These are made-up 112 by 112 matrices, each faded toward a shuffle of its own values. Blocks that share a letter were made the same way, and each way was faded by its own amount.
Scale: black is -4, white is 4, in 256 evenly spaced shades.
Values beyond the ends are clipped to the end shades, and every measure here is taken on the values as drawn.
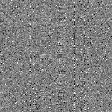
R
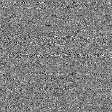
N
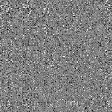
R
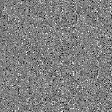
R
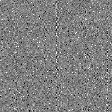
R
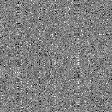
R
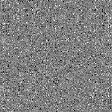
R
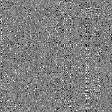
R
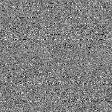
N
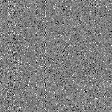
R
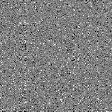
R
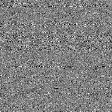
N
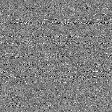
N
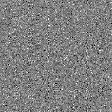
R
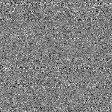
N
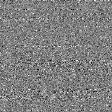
N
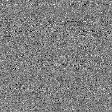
N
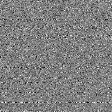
N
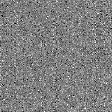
R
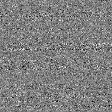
N
